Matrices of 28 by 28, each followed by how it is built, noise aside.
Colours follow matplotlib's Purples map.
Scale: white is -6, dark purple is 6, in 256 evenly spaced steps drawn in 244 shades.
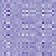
low rank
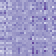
low rank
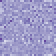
low rank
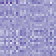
low rank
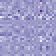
low rank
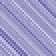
Toeplitz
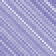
Toeplitz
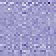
low rank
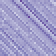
Toeplitz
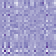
low rank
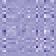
low rank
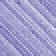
Toeplitz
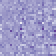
low rank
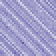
Toeplitz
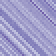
Toeplitz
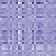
low rank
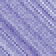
Toeplitz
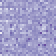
low rank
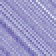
Toeplitz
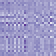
low rank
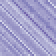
Toeplitz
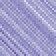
Toeplitz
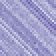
Toeplitz
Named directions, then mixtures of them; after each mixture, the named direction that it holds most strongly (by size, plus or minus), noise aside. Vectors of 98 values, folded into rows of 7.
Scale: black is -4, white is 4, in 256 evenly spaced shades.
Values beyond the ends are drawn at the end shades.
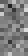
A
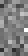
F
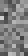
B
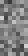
B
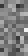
F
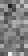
B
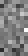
F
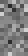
A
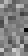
F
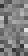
F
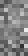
F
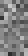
B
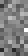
F
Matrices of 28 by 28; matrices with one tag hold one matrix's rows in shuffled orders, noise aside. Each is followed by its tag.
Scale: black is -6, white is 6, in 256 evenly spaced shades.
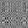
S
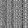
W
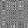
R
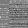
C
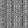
W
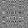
R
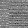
C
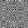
R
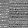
C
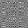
R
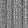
W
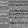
C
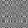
S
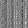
W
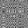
R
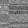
C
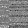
C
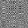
R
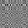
S
